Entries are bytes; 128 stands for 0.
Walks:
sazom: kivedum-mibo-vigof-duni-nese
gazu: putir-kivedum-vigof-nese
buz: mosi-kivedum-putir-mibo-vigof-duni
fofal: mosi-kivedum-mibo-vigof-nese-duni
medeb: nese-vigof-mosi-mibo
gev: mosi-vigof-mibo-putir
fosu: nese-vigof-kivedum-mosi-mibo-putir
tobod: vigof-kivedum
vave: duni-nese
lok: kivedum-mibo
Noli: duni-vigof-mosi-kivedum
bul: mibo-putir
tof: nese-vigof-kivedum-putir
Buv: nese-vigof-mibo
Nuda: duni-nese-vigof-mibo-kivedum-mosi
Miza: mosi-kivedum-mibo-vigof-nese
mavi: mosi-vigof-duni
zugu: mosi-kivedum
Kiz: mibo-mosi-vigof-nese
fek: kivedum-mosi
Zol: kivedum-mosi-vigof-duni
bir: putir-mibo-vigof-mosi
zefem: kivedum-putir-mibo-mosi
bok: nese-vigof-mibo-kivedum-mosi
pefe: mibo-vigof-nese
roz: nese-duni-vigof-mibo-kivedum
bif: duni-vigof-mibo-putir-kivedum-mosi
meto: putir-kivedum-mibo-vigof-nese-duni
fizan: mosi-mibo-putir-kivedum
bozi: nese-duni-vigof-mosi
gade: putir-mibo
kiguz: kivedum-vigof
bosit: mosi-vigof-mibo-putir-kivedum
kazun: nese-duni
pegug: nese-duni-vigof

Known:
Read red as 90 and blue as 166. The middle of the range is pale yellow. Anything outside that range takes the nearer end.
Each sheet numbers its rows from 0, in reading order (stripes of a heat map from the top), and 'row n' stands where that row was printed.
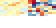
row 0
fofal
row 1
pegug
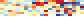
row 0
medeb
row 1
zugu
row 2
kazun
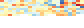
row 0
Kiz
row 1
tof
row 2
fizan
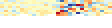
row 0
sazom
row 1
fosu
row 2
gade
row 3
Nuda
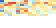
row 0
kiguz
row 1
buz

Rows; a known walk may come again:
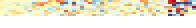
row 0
fosu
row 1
Miza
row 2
Buv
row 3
pefe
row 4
bok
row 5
Nuda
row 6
kazun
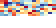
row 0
pegug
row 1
gade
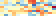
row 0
tof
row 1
bozi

